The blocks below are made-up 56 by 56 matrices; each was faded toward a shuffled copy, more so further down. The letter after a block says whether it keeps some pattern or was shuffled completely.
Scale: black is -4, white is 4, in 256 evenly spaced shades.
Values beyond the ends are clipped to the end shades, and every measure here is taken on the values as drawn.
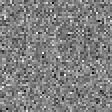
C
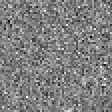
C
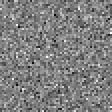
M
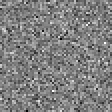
M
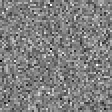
M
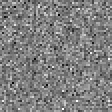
C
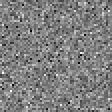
M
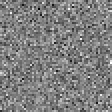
M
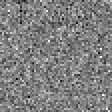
M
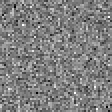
M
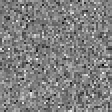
C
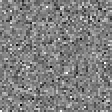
C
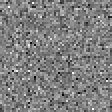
C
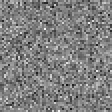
C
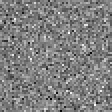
M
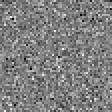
C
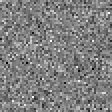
M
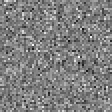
C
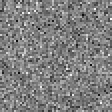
M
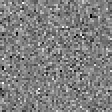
C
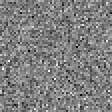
C
